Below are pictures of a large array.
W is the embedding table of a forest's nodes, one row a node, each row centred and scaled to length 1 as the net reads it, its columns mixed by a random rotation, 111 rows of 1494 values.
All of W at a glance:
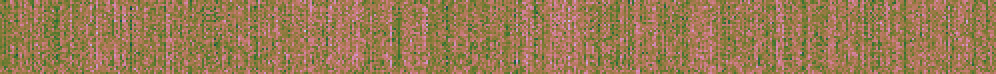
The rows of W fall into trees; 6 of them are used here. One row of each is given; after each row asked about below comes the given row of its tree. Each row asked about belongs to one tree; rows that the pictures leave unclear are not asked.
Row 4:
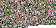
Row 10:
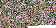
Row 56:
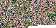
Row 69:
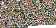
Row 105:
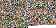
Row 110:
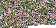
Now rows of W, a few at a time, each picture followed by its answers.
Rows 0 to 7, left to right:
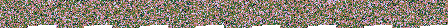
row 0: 69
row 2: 69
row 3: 69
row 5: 69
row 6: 105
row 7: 10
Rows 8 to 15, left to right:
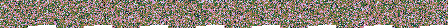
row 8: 69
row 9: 56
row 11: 10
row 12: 10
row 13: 10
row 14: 4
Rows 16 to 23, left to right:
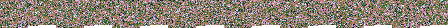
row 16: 4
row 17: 105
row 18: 10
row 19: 110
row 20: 69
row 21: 10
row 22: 4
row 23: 4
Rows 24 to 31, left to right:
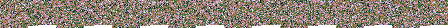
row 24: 10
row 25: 69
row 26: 105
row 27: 69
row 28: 110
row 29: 10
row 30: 10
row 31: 4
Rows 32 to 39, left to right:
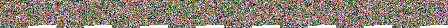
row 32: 10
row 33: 10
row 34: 110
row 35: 56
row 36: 4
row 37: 4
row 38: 56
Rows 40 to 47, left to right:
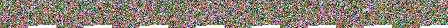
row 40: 56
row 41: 110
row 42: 4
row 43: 4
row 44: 10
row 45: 4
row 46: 56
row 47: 69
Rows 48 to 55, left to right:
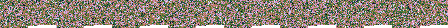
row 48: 110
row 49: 110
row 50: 56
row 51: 4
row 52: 69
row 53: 110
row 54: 10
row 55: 4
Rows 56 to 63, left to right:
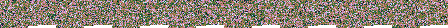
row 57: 110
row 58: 10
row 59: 10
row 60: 10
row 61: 56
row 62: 110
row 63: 56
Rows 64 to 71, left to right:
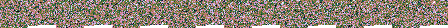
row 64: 69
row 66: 10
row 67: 69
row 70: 56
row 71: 4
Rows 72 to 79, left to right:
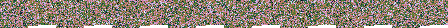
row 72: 56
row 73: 10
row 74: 69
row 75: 4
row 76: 56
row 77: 10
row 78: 4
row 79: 69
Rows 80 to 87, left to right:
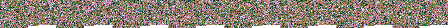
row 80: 69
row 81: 69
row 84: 10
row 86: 4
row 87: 10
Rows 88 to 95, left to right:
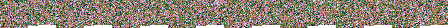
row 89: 4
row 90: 4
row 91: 69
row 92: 4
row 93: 10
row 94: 4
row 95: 4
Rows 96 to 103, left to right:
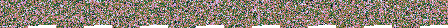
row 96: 4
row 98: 110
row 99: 69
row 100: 56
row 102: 56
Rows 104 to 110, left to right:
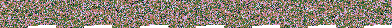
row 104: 69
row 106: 56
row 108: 105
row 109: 56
